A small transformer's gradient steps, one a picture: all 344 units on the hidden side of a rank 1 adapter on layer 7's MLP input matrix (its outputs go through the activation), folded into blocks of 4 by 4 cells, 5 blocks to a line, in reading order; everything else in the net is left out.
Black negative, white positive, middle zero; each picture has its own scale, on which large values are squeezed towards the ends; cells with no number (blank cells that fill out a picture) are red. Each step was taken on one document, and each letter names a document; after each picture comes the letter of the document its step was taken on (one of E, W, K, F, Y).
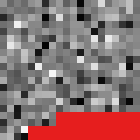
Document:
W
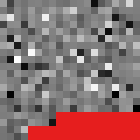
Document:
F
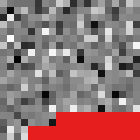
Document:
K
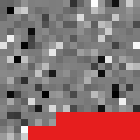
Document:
K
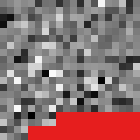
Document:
W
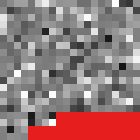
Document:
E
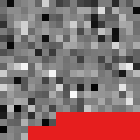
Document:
E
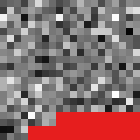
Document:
W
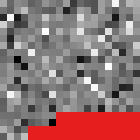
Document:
F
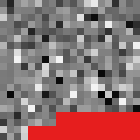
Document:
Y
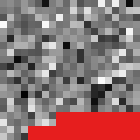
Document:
W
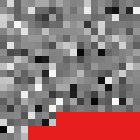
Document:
W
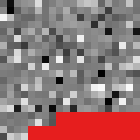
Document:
Y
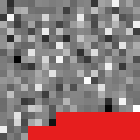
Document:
Y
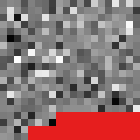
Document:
Y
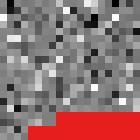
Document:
Y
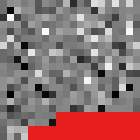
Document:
F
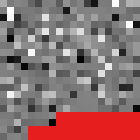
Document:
F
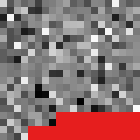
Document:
F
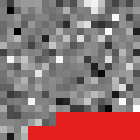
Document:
K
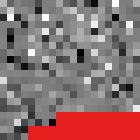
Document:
F
